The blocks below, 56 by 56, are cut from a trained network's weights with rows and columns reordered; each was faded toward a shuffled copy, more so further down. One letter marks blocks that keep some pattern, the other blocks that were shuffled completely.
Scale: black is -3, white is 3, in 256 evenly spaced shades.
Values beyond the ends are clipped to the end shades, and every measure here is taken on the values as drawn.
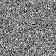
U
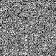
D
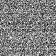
D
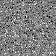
D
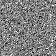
U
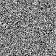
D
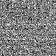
D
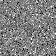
U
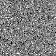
D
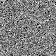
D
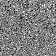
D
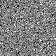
U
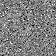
U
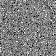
U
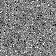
U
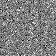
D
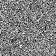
U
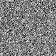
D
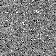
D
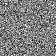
U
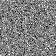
U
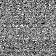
D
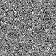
D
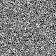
D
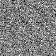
D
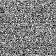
D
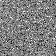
U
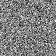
U
